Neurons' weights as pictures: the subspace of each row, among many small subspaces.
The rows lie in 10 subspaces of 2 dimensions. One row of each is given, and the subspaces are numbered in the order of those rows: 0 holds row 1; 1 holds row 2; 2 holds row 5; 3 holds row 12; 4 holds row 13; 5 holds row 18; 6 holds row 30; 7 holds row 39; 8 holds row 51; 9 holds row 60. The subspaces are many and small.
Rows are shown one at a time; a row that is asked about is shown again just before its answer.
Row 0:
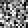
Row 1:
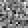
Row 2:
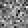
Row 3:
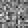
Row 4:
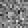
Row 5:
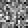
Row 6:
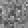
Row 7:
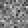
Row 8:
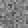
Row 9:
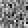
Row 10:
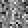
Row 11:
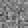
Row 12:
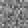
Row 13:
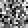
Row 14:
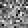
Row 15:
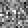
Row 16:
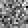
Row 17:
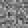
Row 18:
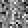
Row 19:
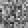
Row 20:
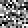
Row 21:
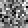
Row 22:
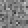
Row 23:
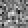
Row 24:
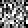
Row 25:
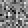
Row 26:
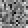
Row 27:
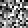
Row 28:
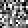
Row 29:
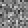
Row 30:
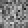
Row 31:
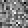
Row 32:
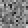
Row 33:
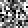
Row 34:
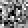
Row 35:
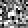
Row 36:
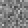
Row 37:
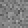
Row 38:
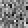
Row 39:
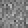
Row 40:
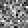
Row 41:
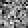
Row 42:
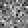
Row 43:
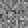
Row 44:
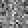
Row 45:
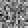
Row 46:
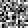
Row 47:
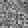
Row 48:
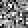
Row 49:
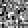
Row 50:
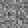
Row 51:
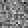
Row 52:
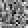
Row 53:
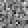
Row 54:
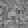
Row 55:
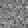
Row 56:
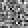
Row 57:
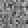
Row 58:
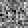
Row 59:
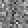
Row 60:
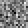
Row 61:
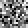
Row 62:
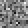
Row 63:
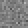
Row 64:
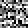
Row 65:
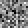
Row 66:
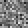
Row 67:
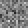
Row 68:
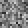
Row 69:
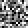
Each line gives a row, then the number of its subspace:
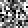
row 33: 4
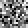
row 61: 4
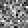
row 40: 1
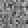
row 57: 0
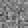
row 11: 2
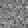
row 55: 9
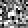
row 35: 6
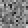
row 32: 8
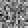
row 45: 2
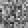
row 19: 6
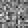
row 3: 2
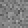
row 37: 1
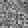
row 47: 8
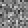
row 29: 3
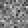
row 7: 1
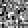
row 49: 2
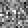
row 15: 4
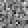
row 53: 0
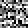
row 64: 9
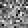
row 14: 1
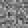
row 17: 9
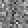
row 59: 5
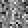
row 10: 5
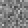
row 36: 3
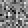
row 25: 9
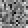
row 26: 8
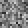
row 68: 5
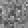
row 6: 6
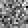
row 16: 4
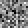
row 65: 3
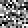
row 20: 0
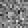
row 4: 1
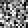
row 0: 9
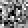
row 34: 6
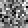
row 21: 4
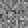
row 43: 3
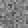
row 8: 5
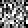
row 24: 7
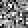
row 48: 5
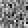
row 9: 7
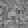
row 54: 6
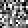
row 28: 0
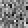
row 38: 7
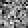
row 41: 2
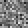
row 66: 8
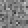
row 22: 0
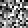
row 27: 3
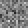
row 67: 3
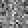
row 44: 5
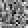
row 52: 8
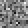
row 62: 0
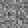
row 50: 9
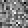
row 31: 8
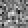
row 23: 6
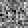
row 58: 4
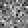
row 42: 1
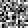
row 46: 2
